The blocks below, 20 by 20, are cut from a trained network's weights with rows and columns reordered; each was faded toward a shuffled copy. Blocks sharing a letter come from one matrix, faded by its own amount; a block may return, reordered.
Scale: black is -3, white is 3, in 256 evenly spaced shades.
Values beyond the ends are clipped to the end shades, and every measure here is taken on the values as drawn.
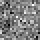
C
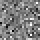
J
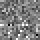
J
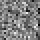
C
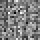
C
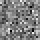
C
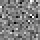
J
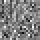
C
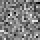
J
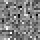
C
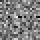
C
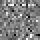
J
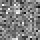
C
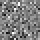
J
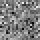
C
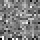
C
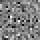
J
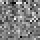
C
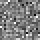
J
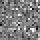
J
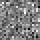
J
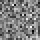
C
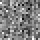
C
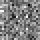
C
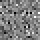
J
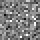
J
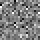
J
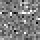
J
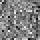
C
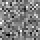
C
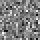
C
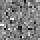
J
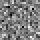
C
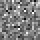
J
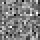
C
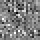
C
